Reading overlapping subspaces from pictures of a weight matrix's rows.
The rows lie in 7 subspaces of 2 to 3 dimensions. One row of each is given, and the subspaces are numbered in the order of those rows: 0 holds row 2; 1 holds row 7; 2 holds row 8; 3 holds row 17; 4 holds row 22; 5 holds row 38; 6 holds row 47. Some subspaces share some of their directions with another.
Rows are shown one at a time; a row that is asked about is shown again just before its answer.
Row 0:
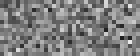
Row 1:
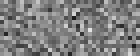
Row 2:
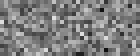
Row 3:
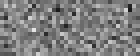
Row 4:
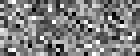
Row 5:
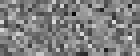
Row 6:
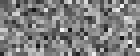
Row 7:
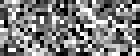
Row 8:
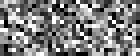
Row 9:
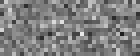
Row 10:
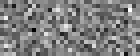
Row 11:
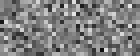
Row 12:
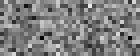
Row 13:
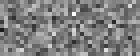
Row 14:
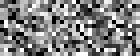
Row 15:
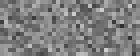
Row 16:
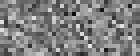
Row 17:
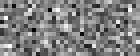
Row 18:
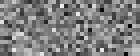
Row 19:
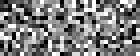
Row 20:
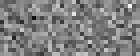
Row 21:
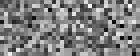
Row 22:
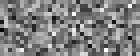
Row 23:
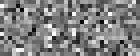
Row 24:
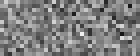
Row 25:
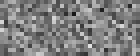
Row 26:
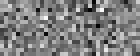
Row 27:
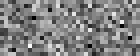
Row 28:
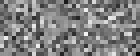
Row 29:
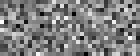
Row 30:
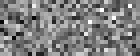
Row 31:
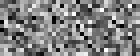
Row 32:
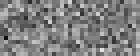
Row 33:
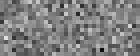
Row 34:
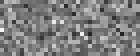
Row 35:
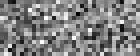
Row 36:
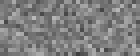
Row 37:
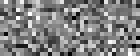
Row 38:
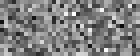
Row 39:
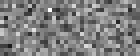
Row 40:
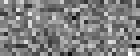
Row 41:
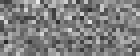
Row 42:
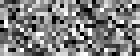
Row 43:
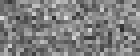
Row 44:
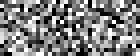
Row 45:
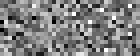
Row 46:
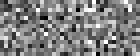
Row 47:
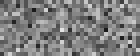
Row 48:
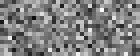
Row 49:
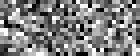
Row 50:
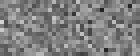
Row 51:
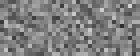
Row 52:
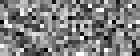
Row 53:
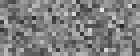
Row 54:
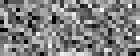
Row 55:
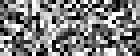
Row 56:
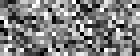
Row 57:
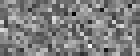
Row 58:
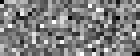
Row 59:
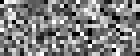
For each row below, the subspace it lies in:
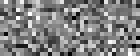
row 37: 2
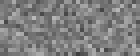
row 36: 6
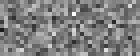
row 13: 4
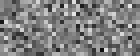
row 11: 4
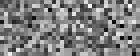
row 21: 6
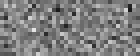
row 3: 3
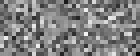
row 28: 1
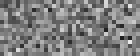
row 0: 6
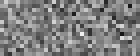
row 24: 6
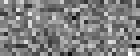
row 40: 2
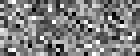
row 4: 0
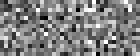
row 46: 3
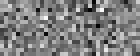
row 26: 3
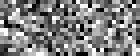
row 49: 6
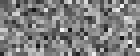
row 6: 6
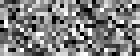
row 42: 1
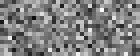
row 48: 4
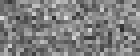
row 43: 5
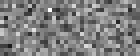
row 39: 3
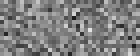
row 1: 2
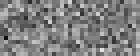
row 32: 4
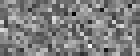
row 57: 4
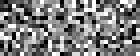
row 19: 3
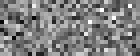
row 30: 1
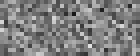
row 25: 1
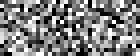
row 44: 5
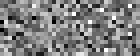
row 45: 1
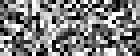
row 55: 1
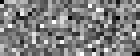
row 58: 0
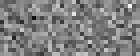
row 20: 3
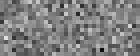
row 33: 4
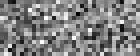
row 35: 5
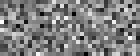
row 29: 5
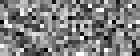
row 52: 0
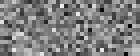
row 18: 4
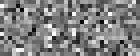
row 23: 4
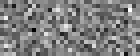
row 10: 3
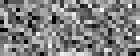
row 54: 2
